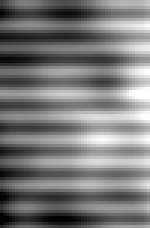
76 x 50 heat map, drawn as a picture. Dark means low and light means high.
Lone odd cells: none. Ninth with the highest average: middle right. Histogram: bell-shaped. Slope: up to the right. Stripes: horizontal, repeating 10 times.
